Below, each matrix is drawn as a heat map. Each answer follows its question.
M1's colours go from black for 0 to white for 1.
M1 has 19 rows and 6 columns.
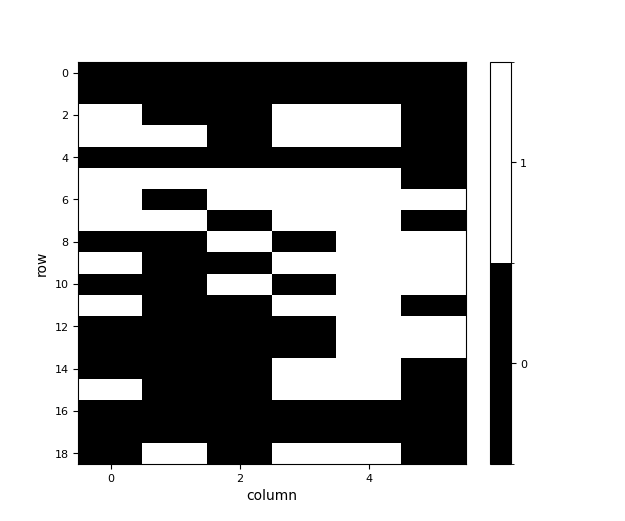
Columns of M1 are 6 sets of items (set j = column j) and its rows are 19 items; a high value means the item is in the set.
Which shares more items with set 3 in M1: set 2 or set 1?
set 1
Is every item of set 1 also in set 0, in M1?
no
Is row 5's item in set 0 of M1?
yes
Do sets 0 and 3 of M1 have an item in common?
yes
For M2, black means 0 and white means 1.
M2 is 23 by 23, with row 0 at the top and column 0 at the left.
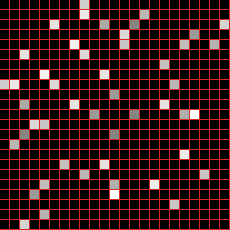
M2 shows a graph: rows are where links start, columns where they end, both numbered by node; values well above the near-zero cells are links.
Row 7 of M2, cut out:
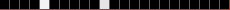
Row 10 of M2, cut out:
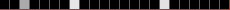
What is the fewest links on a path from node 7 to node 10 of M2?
1
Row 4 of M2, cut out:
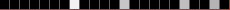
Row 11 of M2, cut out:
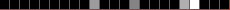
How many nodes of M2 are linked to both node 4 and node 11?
1
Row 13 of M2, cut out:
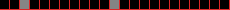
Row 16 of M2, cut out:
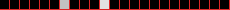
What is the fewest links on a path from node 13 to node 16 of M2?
3
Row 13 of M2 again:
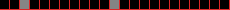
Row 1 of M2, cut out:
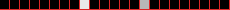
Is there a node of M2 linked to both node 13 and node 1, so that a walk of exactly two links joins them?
no
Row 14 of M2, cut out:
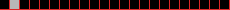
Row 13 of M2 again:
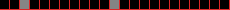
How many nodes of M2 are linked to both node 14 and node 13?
0
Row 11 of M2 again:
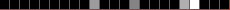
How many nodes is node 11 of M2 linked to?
4
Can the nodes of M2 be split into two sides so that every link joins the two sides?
no
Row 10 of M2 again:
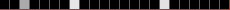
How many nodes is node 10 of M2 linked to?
3
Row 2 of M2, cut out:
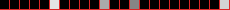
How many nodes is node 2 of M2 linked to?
4
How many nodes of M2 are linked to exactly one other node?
8
